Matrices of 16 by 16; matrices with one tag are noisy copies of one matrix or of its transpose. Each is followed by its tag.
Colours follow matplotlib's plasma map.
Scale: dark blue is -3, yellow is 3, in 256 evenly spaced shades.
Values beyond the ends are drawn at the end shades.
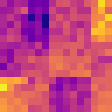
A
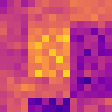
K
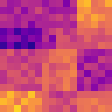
A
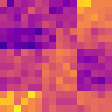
A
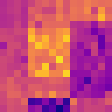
K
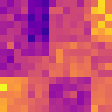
A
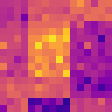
K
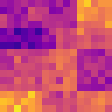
A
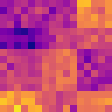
A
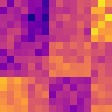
A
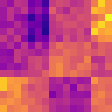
A
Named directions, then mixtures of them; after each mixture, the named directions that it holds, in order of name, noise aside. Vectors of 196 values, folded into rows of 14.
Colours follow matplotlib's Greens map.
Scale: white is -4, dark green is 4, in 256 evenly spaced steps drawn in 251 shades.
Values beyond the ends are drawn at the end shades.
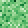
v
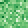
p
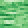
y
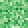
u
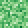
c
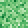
p, v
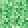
p, u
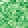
p, v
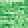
u, y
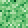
c, v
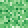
u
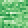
c, y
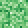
c, u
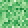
u, v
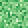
c, p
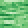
y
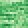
u, y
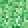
p, u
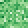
p, u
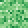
p, u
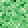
v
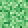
c, u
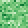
v, y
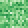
u, y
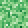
c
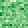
v, y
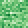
c, y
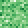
v, y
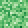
c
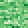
u, y
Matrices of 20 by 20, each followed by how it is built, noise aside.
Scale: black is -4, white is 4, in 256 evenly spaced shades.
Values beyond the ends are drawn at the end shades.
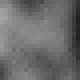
smooth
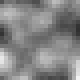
smooth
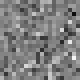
noise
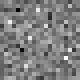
noise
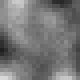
smooth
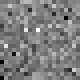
noise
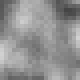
smooth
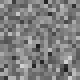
noise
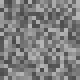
noise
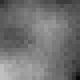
smooth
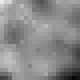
smooth
